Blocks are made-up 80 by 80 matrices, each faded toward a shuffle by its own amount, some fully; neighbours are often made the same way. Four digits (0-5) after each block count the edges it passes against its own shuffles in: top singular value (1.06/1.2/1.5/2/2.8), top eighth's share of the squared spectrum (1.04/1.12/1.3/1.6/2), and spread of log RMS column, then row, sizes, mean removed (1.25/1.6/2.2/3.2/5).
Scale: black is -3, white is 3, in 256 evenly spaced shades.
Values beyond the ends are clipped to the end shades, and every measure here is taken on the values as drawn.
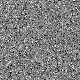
0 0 0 0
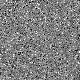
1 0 0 0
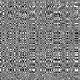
5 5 4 4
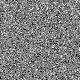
1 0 0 0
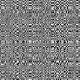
5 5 4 4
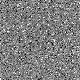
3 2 0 0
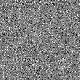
3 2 0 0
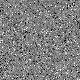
2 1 0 0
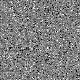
3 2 1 0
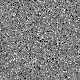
1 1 0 0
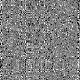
4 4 3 2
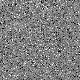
2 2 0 0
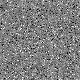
1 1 0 0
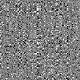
4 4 2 2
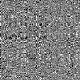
4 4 3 2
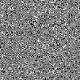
4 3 2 2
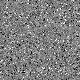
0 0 0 1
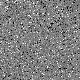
0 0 0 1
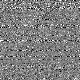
2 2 0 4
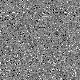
1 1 0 1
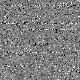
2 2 0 2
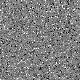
0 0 0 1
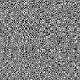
4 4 3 3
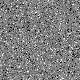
0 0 0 0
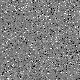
2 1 0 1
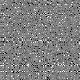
4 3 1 2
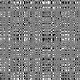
5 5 4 4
